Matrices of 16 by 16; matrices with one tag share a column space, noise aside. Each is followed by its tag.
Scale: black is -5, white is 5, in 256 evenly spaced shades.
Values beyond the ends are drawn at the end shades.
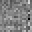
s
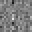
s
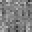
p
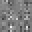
s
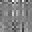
p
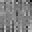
p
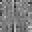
p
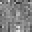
p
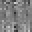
p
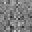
s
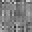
p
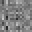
s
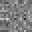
s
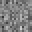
s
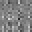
s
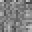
p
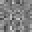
s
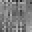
p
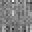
p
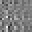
s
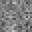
s
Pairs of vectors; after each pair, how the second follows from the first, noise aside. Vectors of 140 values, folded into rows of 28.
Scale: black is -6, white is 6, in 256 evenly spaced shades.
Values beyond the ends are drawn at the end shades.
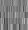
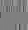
partly zeroed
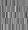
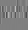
partly zeroed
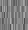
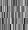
scaled up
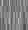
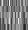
scaled up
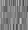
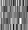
scaled up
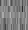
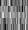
scaled up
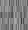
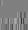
partly zeroed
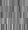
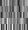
scaled up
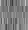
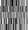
scaled up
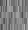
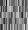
scaled up
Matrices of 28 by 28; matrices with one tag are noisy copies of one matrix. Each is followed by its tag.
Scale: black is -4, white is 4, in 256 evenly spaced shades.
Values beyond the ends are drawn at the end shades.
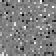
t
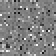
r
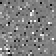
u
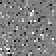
u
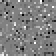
t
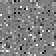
r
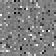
r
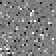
u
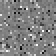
r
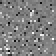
u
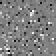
u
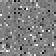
r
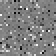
r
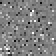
u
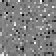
t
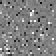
u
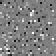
u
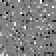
t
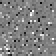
u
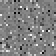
r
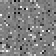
r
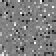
t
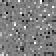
t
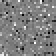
t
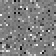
r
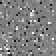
u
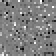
t
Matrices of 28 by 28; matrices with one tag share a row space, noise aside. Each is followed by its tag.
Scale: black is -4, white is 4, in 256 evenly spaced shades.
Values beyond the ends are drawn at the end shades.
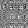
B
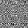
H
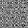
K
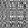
B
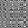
B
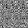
K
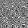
K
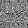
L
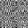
H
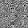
H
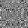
L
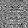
B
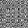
L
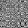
L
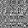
B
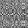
K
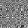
L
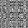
B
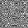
H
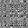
B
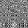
H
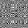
H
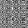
K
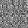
K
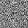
H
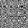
B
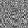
H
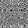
B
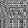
B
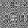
H
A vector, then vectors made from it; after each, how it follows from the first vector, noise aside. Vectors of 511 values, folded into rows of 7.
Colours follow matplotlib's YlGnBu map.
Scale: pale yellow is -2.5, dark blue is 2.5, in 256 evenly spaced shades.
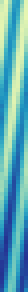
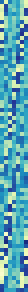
sign-scrambled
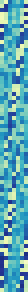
sign-scrambled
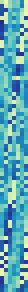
sign-scrambled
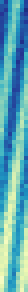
negated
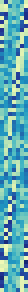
sign-scrambled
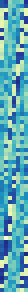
sign-scrambled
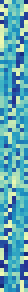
sign-scrambled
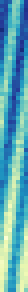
negated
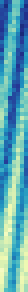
negated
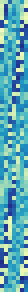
sign-scrambled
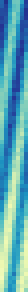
negated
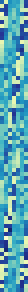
sign-scrambled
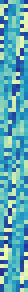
sign-scrambled
